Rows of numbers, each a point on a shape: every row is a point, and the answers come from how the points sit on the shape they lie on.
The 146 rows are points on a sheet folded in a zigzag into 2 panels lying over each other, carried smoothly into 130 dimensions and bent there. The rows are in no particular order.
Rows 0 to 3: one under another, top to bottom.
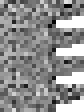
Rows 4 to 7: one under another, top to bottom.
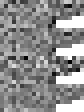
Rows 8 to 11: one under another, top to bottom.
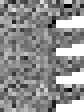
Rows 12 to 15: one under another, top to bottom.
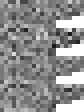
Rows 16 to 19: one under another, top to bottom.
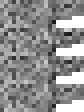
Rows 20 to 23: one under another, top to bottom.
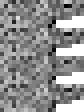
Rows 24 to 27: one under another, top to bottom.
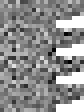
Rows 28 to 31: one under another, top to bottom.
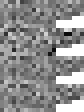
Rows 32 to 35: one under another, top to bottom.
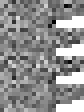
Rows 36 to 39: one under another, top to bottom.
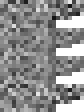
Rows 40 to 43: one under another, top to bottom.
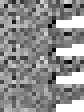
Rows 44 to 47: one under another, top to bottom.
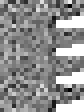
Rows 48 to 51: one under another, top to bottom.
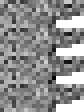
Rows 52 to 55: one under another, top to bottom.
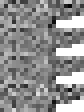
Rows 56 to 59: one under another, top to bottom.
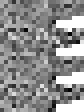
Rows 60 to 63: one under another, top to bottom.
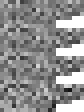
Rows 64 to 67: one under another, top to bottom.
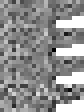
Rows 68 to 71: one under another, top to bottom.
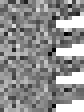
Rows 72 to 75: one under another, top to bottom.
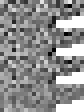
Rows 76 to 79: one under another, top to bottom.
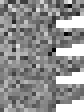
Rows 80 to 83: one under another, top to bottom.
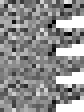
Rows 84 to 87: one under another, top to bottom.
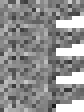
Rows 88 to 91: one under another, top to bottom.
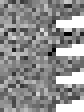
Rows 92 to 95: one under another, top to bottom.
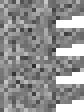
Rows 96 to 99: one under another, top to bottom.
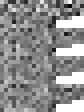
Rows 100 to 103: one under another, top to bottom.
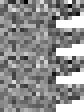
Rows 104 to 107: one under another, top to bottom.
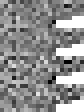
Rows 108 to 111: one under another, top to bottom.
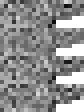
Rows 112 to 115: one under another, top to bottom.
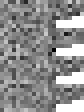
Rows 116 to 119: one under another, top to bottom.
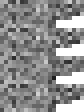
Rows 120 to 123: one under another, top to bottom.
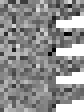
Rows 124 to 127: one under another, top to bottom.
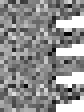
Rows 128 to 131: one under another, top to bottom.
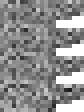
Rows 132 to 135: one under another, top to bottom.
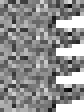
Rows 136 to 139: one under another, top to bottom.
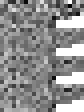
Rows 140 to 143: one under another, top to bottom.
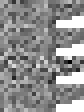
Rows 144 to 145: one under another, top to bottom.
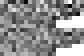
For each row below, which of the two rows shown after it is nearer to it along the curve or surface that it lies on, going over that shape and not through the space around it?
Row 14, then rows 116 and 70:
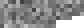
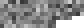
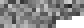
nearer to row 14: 70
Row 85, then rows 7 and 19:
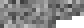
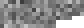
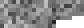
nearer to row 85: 19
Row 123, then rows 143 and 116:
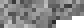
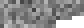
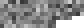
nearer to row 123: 116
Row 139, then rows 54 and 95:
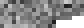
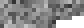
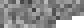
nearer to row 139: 95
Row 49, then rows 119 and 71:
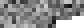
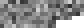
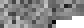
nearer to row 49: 119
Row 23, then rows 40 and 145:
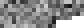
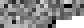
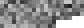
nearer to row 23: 40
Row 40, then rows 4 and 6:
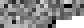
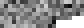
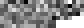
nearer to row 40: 4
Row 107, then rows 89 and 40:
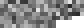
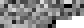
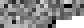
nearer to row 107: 89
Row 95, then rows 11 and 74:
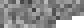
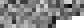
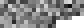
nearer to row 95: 74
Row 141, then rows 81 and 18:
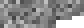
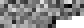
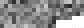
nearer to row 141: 18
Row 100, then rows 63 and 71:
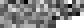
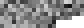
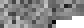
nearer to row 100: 63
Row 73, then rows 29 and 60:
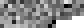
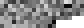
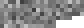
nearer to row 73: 29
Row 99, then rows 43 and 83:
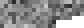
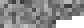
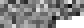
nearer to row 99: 83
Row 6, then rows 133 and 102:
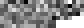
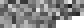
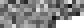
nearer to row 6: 102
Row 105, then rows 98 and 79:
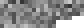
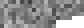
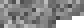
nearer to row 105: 98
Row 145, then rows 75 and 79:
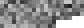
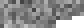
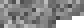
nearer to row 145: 75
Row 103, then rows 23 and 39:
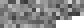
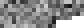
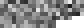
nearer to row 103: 39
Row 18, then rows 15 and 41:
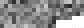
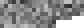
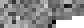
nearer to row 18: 41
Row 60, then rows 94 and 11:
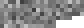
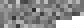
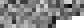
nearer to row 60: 94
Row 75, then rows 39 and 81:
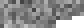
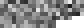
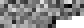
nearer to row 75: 39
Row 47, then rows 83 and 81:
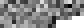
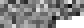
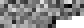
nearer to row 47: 81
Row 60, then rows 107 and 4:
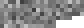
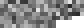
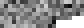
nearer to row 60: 107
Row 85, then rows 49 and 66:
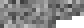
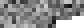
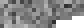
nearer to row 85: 49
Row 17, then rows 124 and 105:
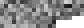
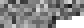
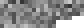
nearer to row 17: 105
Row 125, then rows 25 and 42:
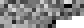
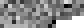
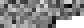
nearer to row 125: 25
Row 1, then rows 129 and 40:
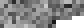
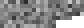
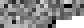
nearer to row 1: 40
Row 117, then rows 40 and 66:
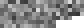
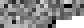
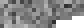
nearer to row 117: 66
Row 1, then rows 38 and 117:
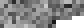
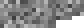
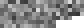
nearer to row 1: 38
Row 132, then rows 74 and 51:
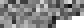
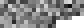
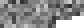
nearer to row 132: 51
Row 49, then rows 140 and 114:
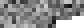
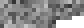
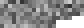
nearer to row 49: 140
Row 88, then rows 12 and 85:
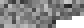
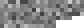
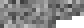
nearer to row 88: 12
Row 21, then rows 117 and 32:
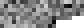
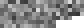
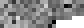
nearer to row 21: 32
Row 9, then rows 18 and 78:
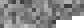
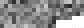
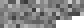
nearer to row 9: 78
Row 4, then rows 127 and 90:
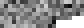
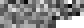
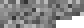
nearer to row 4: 127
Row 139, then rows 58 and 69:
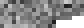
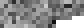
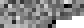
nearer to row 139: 69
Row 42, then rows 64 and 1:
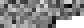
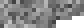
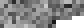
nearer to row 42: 1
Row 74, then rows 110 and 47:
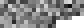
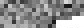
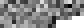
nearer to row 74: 110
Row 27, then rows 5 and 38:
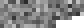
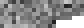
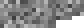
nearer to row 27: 38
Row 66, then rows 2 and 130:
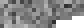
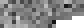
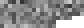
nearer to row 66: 2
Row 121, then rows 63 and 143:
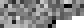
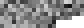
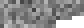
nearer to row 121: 63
